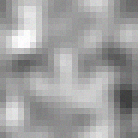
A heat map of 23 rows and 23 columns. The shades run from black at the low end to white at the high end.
Grain: blotchy. Histogram: bell-shaped. Mirror symmetry: none. Calmest part: top middle.
